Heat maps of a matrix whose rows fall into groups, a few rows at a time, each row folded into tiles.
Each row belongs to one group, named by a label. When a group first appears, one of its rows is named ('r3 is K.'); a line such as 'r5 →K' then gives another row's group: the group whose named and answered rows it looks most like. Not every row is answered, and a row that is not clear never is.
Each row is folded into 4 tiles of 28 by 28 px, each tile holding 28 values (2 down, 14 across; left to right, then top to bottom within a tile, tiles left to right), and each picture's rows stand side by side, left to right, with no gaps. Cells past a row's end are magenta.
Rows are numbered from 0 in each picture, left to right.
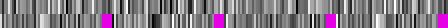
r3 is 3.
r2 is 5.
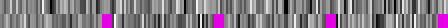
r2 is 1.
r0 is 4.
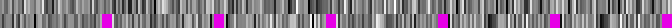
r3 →3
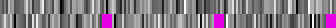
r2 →5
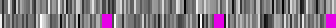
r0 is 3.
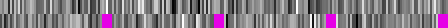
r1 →1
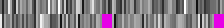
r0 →3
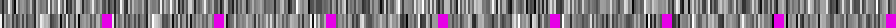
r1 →3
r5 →5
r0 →3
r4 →1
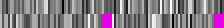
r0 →1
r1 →3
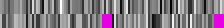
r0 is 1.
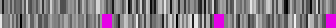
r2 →1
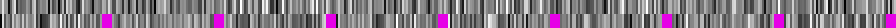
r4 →3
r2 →4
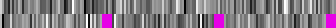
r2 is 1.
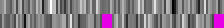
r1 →1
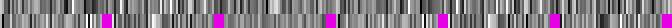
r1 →3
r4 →3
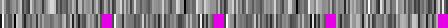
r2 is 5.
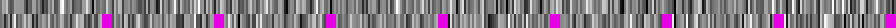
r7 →3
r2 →1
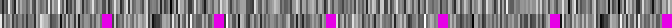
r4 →4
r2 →4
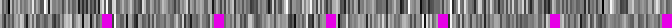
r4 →4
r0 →1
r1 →4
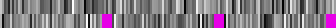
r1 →5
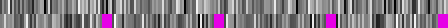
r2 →5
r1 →5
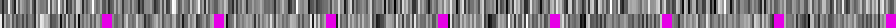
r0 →3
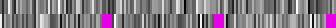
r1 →5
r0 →3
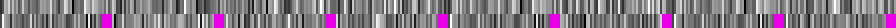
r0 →5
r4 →5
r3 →3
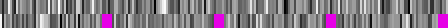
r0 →3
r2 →1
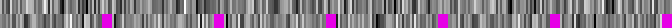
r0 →1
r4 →1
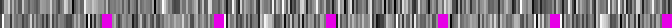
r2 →3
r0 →5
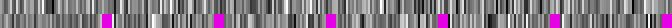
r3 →1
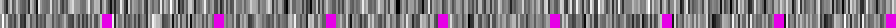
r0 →4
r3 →1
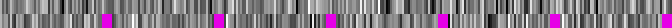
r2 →5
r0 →1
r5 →4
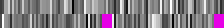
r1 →3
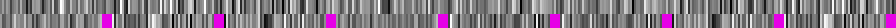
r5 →5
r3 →4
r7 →3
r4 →5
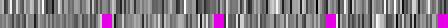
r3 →3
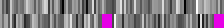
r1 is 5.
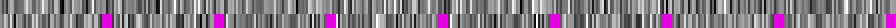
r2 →5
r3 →3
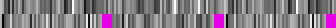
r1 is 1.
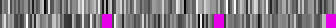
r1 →5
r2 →4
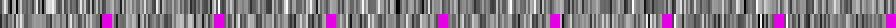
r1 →1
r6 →5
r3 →1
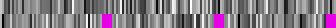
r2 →1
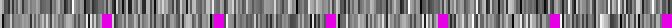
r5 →3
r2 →5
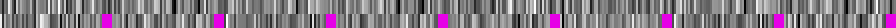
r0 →3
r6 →5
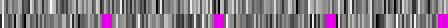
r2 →5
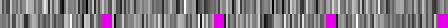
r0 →1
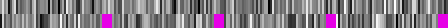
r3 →3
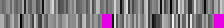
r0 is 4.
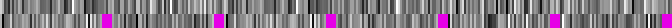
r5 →5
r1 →4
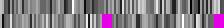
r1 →1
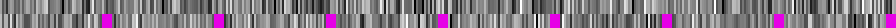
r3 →1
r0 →1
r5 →5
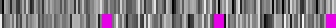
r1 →1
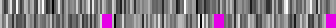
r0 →4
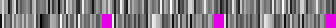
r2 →3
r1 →3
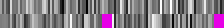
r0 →1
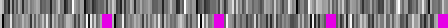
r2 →5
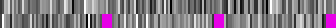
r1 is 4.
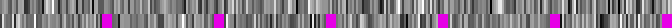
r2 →5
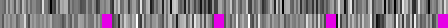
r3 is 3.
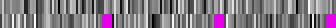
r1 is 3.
